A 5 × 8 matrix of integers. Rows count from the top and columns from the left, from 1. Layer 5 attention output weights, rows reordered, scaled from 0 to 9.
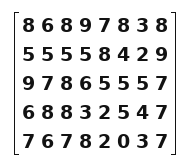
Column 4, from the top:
9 5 6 3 8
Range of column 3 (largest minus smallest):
3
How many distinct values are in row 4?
7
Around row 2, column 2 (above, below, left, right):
6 7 5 5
